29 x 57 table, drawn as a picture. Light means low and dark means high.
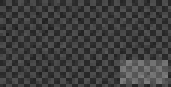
Neither half mirrors the other. In the bottom right lies a patch that is lower than the rest. The ninth with the lowest average is the bottom right.
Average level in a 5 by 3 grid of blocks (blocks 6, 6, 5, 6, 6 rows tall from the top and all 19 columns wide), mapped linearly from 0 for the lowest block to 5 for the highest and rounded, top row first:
555
555
555
552
550
